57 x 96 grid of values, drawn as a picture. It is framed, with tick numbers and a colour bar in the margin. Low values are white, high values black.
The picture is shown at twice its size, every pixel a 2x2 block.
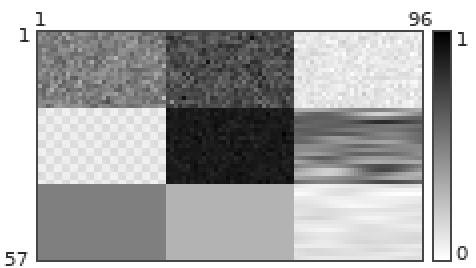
It is made of 3 by 3 panels. Panel 1,1: middling, fine-grained. Panel 1,2: high, fine-grained. Panel 1,3: very low, fine-grained, faint in contrast. Panel 2,1: very low, checkered, faint in contrast. Panel 2,2: very high, fine-grained, faint in contrast. Panel 2,3: middling, streaked across, strong in contrast. Panel 3,1: middling, flat. Panel 3,2: low, flat. Panel 3,3: very low, streaked across, faint in contrast.
